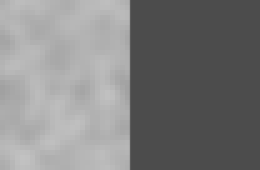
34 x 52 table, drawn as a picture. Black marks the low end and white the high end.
It is made of 1 by 2 panels. Panel 1,1: high, blotchy, faint in contrast. Panel 1,2: low, flat.
